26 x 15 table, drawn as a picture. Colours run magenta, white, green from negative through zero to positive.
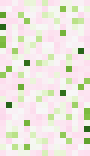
Symmetry: a half turn. Slope: none. Seam: none. Average level on the scale: 50%. Grain: fine. Odd rows or columns: none. Histogram: skewed, a long tail of high values. Stripes: none.
